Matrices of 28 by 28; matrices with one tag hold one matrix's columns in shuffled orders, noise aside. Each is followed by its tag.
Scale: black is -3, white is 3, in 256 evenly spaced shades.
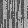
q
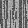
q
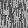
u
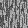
u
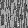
u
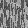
u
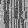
q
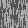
u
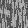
u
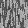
u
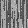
q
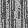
q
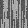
q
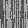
q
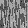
u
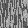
u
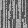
q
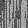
q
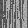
q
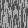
u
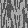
u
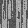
q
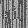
q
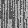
q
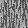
u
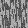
u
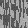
u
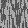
u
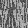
u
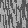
u
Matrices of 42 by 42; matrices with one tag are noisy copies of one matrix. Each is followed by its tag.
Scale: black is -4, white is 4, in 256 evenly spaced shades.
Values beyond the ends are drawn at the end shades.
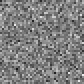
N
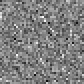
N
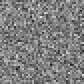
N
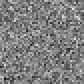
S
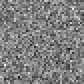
S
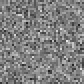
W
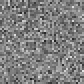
W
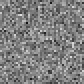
W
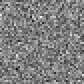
N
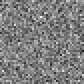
N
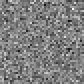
S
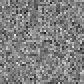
W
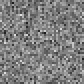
W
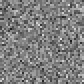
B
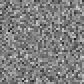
B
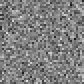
B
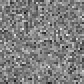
W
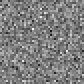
N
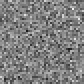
S
